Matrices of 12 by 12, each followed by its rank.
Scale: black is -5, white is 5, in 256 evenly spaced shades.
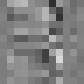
two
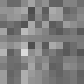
two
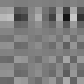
one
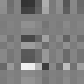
one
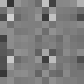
two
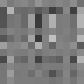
two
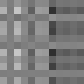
one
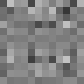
two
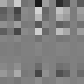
one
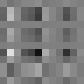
one
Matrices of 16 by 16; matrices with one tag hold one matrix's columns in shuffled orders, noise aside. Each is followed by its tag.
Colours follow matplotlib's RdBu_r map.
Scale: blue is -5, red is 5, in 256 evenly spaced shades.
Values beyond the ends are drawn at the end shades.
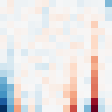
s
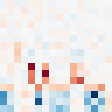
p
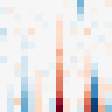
s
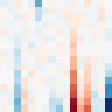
s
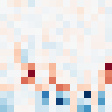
p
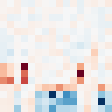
p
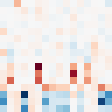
p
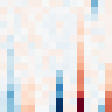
s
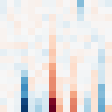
s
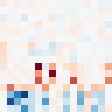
p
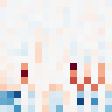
p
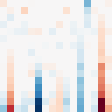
s
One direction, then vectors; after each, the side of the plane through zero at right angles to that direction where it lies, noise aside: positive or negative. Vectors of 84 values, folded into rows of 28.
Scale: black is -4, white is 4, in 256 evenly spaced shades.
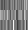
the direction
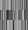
negative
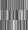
positive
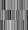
positive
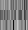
negative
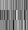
negative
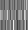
positive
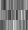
positive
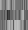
negative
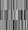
negative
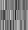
negative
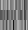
negative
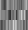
positive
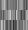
negative
